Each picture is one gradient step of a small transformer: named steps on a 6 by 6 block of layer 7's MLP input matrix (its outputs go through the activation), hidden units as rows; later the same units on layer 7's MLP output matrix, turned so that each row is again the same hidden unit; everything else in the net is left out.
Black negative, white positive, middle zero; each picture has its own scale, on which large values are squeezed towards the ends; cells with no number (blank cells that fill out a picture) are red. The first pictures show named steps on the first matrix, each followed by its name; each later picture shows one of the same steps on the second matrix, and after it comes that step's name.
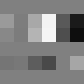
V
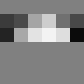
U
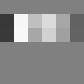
U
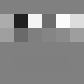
V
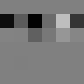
V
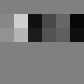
U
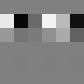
V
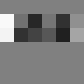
U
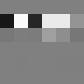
V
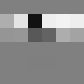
V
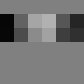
U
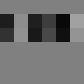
U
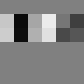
U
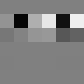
V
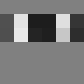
U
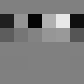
V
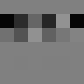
V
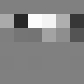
V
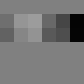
U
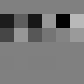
V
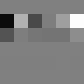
V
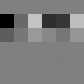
V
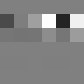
V
